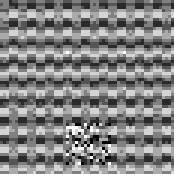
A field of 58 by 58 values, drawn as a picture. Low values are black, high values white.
Values change most from cell to cell in the bottom middle. Horizontal stripes repeat 9 times down the table. An odd patch, rougher than its surroundings, sits in the bottom middle. Overall the values sit about 50% of the way up the scale.
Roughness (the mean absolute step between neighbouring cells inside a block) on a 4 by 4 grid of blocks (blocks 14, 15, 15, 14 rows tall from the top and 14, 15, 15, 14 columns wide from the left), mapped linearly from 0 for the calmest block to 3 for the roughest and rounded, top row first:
0 0 0 0 | 1 1 1 1 | 0 1 1 0 | 0 3 3 0
